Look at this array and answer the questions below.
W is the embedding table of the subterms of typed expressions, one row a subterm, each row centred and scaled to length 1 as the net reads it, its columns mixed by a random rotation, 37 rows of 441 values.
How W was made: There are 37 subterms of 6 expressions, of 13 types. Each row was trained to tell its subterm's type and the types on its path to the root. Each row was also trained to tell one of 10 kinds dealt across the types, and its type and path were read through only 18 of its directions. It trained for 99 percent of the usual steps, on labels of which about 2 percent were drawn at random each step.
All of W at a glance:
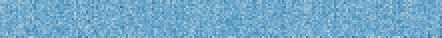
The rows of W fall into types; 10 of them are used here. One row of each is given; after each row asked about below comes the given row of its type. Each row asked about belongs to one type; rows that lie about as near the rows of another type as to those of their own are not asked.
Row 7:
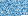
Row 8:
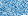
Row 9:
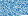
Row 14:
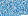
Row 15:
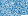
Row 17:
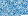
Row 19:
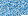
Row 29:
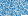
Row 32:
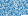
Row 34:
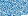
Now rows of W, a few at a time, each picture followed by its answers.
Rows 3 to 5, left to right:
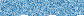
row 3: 7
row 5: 32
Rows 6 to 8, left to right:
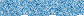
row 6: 7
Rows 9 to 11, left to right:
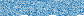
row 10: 8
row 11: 7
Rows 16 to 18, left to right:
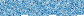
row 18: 19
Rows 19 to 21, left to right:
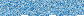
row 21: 9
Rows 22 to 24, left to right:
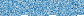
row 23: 9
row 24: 19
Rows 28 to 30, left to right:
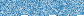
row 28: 15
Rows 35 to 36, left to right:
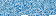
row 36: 17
